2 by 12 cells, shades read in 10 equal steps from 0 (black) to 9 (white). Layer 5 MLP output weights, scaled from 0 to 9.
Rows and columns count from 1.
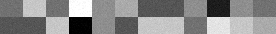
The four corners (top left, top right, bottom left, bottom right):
4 4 3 6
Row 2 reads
3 3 7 0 5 3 7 7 4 8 7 6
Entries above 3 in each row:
9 8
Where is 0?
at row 2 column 4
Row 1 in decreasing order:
9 7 6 5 5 5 4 4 4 3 3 1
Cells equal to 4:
4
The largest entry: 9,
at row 1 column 4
